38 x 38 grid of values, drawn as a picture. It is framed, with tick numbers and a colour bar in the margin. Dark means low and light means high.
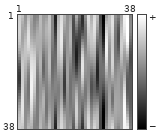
The top left is the smoothest part. Values change most from cell to cell in the top right. Streaks run downward.
